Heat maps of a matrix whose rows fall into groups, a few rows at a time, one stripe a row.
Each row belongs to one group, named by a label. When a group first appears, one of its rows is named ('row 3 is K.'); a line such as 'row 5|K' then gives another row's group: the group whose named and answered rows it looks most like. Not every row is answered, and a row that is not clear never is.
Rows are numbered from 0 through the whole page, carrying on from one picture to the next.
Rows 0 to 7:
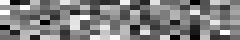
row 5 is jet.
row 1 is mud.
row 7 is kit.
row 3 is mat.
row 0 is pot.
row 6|jet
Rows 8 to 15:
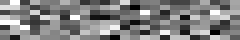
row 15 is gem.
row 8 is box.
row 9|mud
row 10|gem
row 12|mud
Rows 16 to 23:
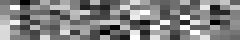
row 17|box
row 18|mat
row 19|gem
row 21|pot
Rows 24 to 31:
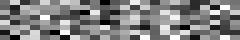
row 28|pot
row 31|jet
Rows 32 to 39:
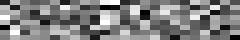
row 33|pot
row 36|jet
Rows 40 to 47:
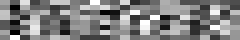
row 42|pot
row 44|jet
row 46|jet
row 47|box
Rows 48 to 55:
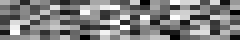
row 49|kit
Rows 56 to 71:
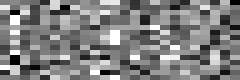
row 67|pot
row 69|mud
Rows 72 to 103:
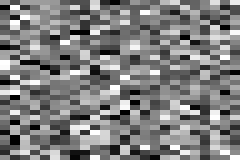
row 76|box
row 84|mud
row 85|jet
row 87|box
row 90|mud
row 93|gem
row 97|mat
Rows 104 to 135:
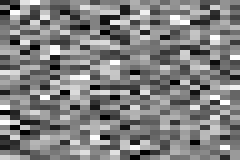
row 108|gem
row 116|mat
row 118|mud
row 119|mat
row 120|kit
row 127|pot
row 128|mud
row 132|jet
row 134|mat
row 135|mud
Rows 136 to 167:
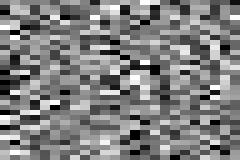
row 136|mat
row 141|mud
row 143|box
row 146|pot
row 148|jet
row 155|gem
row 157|mat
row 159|mud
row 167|kit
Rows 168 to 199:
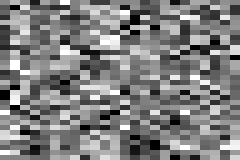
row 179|mat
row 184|kit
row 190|pot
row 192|kit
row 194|mud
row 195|mud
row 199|kit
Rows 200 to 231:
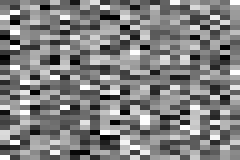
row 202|box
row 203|pot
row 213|box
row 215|kit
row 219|pot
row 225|mat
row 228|box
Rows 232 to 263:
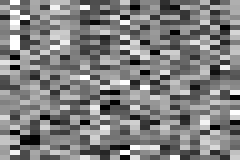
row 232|box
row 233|kit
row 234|box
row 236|box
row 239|box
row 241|box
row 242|pot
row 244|mud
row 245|jet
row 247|mat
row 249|jet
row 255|kit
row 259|mud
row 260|mud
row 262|box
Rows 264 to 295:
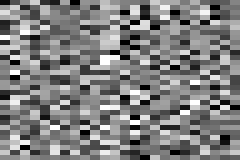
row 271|mud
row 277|kit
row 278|box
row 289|kit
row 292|mud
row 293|box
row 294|kit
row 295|mud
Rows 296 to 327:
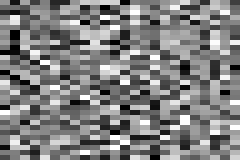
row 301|mat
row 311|jet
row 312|pot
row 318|mud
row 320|gem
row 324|box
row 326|mat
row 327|pot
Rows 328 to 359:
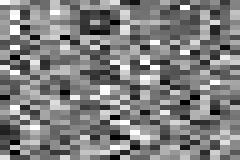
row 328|mud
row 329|kit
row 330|box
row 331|box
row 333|box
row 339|jet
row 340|gem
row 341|pot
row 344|gem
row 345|kit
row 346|jet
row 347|jet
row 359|pot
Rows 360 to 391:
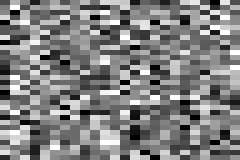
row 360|mat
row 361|box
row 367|pot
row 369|mud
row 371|kit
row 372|jet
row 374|gem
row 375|box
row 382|box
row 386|mud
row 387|mud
